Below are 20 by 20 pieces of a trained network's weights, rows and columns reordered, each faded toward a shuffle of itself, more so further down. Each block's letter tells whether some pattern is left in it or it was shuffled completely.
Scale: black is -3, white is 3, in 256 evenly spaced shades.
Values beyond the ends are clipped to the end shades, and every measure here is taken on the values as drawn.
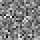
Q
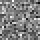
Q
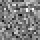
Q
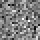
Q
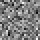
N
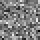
Q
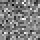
Q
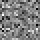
N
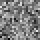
N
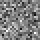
Q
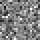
Q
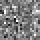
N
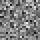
N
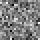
Q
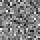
N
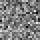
Q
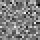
N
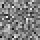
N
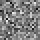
Q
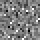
Q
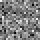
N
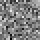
Q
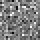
N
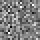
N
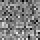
N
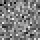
Q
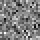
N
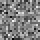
Q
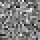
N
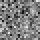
N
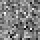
Q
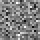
N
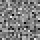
Q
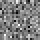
N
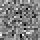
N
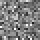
N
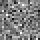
N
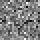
Q
